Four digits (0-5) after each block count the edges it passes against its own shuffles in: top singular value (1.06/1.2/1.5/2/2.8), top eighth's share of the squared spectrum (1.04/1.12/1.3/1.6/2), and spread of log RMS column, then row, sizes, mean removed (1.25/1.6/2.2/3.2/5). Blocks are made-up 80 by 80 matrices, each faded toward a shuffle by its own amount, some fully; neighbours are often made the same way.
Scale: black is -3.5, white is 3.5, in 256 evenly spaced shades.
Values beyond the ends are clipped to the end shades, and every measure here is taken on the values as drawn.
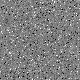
0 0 0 0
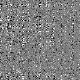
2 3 3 3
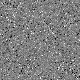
0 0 0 0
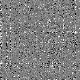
2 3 3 2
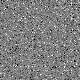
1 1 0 1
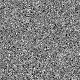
2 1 0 0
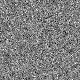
0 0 0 0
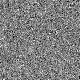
1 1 0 0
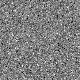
0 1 0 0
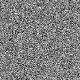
3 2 1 1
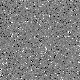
2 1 0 1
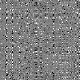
4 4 3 2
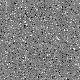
2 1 0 0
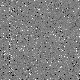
3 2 1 0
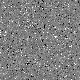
0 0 0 0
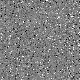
1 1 1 0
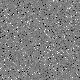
0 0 0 0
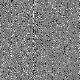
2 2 2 0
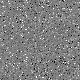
1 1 0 0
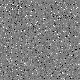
2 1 0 0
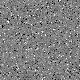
2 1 0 0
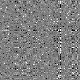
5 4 2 2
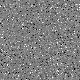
2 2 0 0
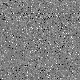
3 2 0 1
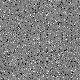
3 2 1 0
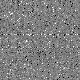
3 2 0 1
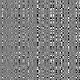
5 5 4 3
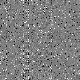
4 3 2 1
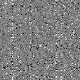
4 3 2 1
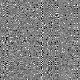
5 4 3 2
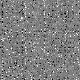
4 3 1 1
